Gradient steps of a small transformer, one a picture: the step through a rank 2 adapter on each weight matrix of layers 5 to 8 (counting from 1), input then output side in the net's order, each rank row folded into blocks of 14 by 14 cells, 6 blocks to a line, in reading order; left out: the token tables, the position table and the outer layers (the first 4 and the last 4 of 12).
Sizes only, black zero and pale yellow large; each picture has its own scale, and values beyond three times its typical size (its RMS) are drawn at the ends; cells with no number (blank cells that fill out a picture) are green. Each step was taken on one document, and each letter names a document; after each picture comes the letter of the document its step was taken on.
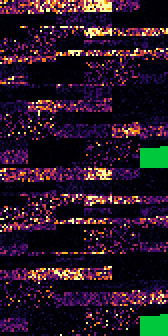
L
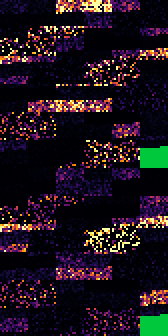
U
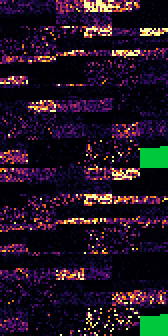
L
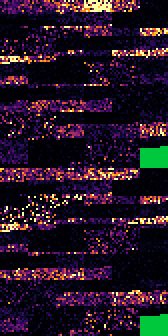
L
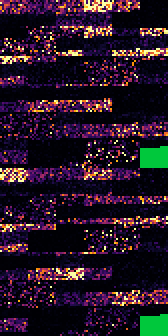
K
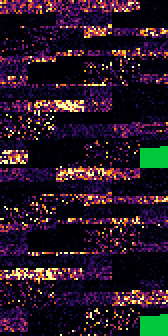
L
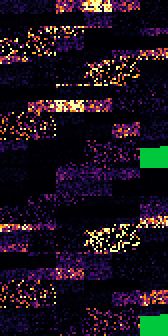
U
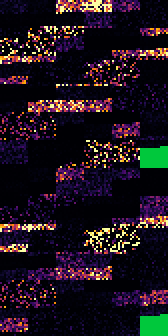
U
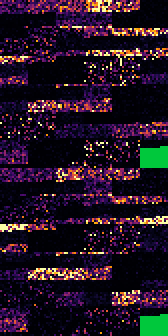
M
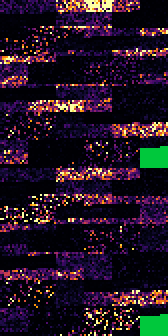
L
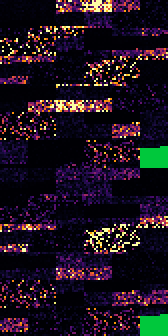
U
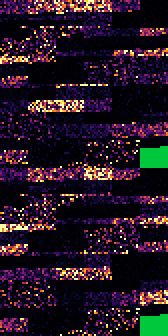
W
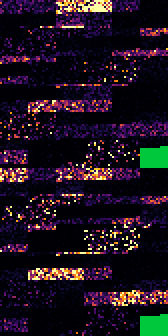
K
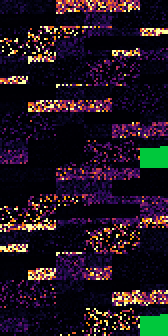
U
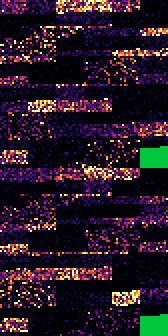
W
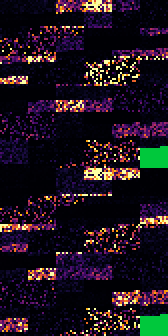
U
